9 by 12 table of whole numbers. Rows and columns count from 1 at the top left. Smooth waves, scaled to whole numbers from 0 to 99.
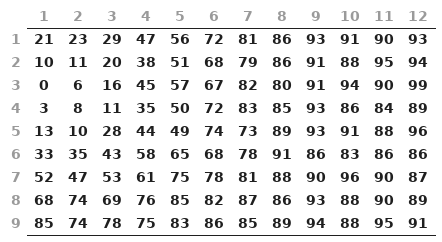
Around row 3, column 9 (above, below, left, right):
91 93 80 94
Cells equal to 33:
1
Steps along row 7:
down up up up up up up up up down down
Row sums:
782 731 727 699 748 812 898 987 1023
